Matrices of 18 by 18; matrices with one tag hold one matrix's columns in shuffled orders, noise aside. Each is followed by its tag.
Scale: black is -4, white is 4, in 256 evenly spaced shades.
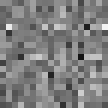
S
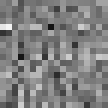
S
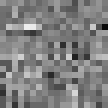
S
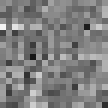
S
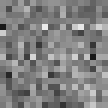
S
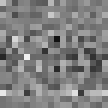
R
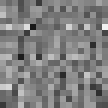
S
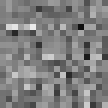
S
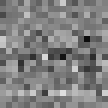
R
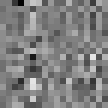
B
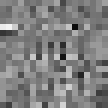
S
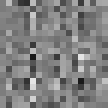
B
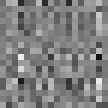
B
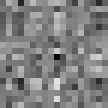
B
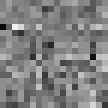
S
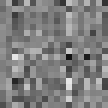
B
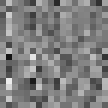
B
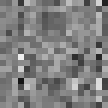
B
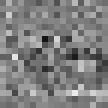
R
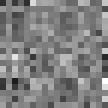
B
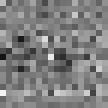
R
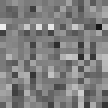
S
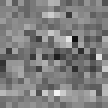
R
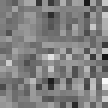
B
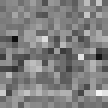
R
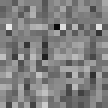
S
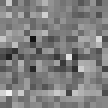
R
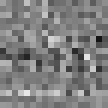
R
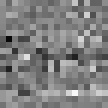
R
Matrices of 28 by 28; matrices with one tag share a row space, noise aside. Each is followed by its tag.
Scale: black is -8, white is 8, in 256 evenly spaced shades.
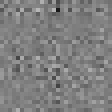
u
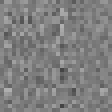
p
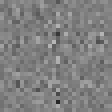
u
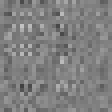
p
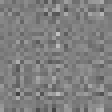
u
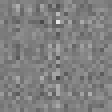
u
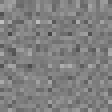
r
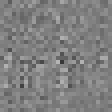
p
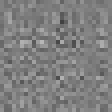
p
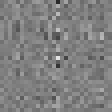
u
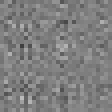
p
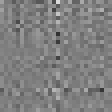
u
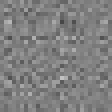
p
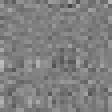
r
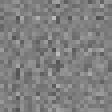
u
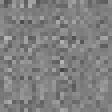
p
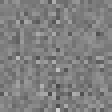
u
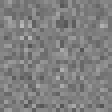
p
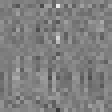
u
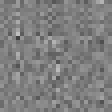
u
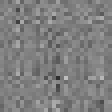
u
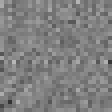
r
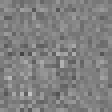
p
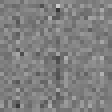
u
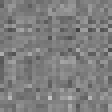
r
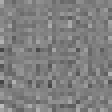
r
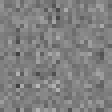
u
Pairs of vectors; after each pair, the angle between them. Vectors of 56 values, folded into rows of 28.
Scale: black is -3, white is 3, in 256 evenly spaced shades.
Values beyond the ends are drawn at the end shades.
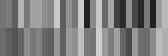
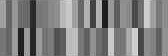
orthogonal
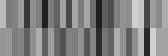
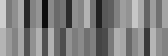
nearly parallel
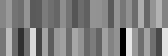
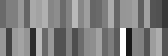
nearly opposite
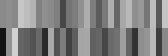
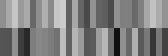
orthogonal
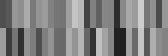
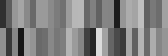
nearly parallel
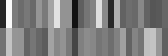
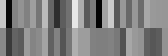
nearly opposite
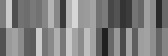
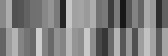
nearly parallel
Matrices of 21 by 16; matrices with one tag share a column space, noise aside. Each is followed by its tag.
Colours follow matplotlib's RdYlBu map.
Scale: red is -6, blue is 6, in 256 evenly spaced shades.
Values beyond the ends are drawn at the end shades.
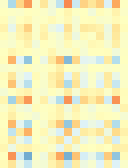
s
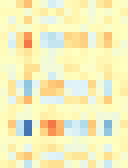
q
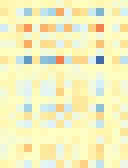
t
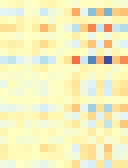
t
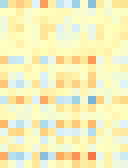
s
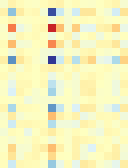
t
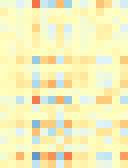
s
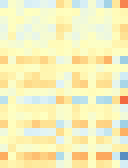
s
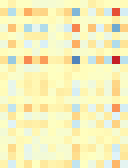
t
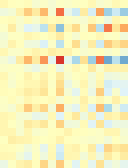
t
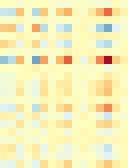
t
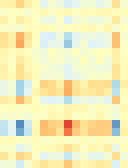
q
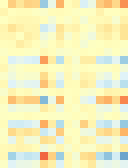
s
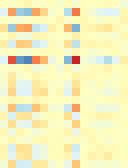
t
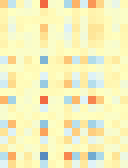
s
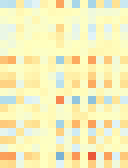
s
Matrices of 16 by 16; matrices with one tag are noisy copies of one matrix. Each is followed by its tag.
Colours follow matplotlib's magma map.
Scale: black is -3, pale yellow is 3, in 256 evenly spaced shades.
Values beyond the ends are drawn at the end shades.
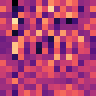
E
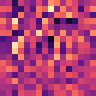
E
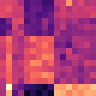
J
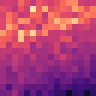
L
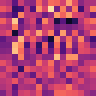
E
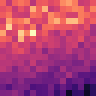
L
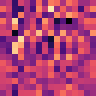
E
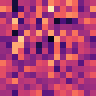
E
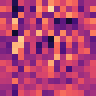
E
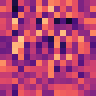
E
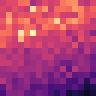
L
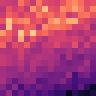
L
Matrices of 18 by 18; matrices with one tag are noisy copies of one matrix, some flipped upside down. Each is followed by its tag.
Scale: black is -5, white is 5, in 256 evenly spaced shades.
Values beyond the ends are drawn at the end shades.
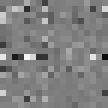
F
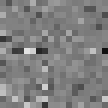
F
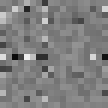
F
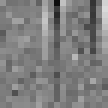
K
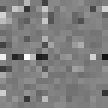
F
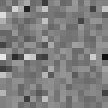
F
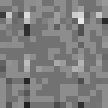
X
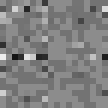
F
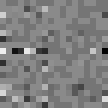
F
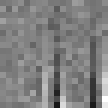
K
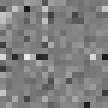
F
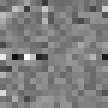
F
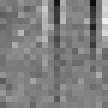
K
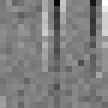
K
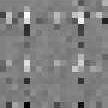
X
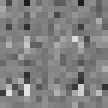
X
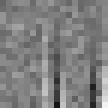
K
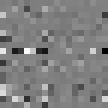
F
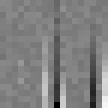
K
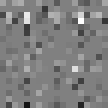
X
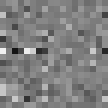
F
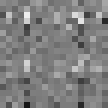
X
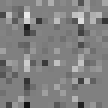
X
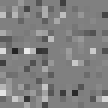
F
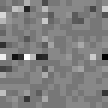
F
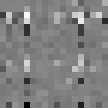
X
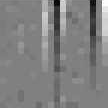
K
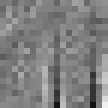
K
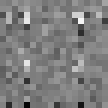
X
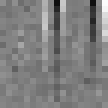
K
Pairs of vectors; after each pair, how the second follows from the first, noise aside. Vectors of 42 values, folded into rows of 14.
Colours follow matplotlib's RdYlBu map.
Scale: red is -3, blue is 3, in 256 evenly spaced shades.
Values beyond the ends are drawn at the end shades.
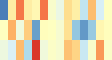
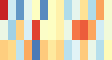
negated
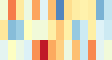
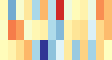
negated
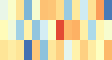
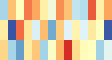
shuffled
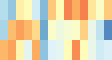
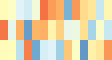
shuffled
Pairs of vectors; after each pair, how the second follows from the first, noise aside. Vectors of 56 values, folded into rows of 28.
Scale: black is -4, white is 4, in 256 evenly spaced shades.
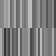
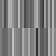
shuffled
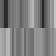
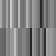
shuffled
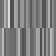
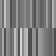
shuffled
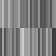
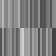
copied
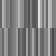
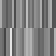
shuffled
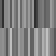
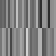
shuffled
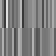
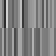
copied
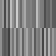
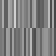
shuffled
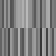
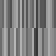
shuffled
